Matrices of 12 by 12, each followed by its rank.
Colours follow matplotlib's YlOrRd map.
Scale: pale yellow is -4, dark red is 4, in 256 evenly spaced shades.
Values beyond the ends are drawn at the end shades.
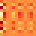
one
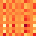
one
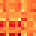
two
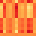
one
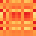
one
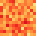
full rank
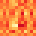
two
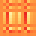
one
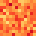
full rank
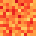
full rank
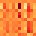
two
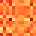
two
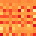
two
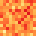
full rank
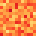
full rank
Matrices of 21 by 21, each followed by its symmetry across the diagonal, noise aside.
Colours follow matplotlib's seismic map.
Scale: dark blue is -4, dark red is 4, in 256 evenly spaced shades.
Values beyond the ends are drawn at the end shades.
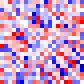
antisymmetric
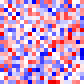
antisymmetric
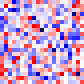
neither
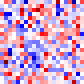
neither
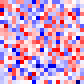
neither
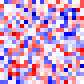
antisymmetric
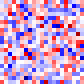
neither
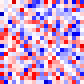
antisymmetric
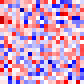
neither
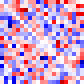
antisymmetric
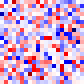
antisymmetric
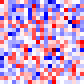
neither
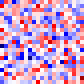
neither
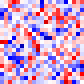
antisymmetric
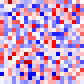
neither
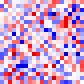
antisymmetric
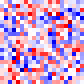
antisymmetric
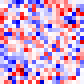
antisymmetric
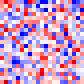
neither
